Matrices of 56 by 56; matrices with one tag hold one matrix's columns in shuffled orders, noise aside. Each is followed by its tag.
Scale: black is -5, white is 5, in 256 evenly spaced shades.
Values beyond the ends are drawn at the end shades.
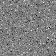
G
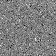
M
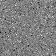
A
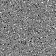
G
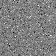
A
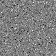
G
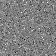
G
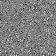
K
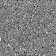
M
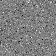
G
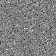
G
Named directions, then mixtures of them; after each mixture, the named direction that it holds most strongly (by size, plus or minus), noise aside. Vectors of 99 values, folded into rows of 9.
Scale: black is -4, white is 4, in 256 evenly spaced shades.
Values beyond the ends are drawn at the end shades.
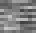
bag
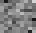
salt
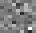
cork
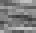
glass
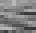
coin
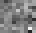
cork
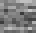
glass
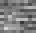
bag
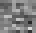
cork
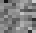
salt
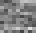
glass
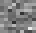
cork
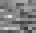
bag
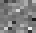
salt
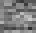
glass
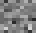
salt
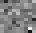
salt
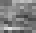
glass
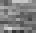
glass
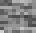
glass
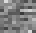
salt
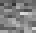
coin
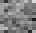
salt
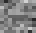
salt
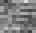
bag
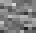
glass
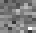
cork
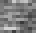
bag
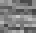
glass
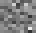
cork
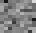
salt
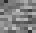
bag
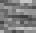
glass
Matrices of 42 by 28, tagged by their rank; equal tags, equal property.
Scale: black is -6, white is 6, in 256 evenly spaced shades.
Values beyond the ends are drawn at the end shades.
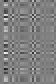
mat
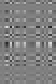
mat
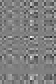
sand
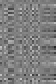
sand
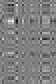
sand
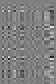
sand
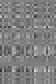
sand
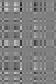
mat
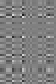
mat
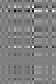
mat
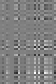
mat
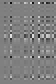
mat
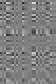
sand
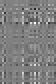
sand
